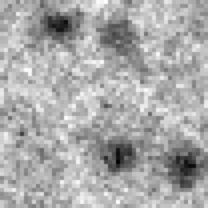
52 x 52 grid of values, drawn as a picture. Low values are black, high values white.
Seam: none. Grain: blotchy. Dips: four. Slope: none. Ninth with the lowest average: bottom right. Odd rows or columns: none.
